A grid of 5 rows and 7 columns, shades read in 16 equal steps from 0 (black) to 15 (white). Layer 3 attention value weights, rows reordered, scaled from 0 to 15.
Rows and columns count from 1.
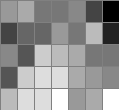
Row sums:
45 45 60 70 86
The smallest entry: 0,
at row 1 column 7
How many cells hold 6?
2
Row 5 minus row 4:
6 1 0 2 -1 1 7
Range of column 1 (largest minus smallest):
7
